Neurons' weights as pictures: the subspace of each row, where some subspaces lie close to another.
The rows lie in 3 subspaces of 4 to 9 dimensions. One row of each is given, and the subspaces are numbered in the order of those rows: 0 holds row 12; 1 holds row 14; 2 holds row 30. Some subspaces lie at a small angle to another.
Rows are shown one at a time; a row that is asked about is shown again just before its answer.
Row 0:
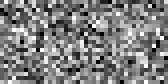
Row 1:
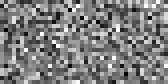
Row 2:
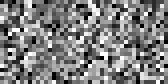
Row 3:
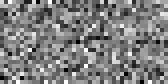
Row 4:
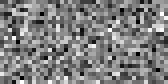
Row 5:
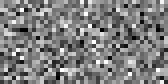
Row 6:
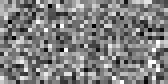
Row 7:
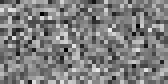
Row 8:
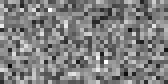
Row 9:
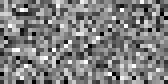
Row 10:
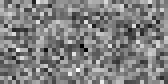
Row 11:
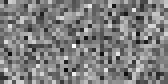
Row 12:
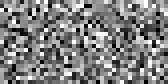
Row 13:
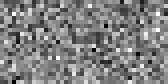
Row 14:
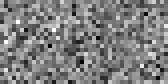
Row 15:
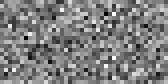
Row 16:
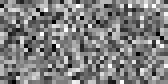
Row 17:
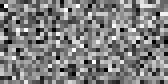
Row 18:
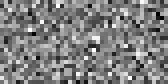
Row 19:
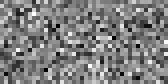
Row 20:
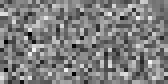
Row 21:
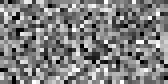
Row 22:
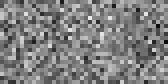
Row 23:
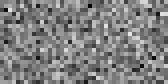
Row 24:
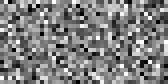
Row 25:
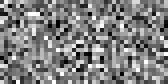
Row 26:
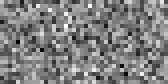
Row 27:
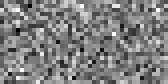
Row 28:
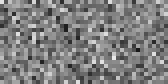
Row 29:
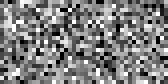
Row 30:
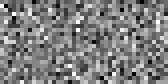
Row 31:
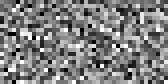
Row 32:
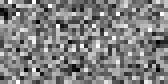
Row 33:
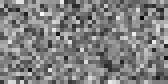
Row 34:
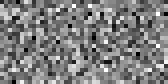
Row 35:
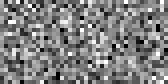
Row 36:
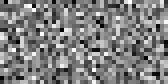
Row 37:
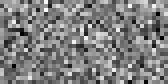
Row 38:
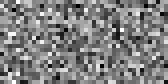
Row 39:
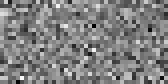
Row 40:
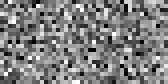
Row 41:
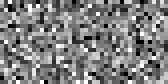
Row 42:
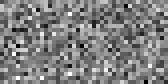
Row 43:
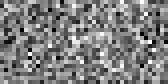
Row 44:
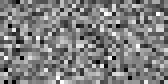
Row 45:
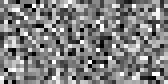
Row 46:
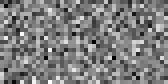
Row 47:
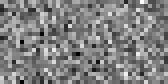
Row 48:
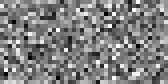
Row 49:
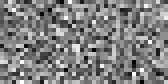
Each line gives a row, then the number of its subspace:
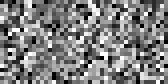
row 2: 1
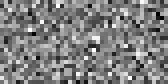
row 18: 2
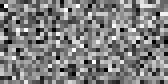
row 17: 1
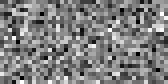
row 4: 2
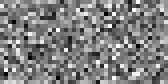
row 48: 2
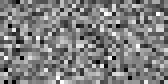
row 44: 2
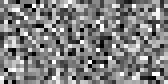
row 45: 1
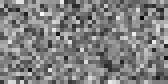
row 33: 1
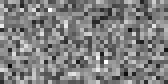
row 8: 2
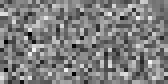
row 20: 2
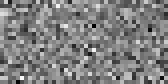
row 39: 2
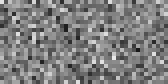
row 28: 2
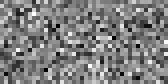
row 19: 1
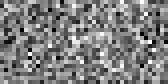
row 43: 1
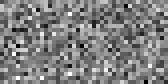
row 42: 2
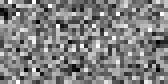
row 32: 2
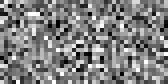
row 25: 1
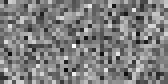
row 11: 2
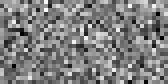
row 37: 0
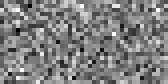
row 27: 1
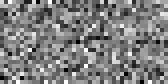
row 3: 2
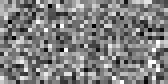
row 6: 2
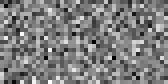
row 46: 2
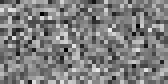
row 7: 2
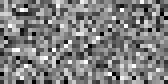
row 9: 2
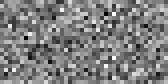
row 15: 2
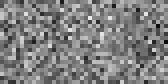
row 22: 1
